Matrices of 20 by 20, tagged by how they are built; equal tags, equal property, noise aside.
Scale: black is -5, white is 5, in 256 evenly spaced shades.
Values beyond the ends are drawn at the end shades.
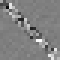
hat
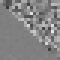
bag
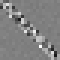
hat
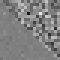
bag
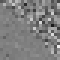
bag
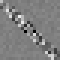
hat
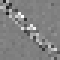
hat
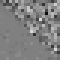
bag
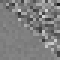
bag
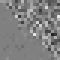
bag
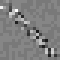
hat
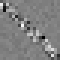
hat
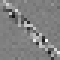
hat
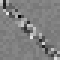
hat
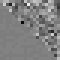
bag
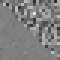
bag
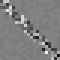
hat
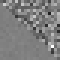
bag
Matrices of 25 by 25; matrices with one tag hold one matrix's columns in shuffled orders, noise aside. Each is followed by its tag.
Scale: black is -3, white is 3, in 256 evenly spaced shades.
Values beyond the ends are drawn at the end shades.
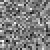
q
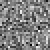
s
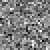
q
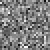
s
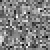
s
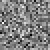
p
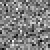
q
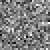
p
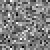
p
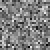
s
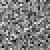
p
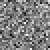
p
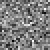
q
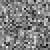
s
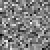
q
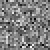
s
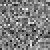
q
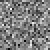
q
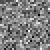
q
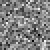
q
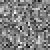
s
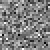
p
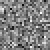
s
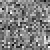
s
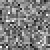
s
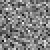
q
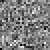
s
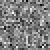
s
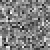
s
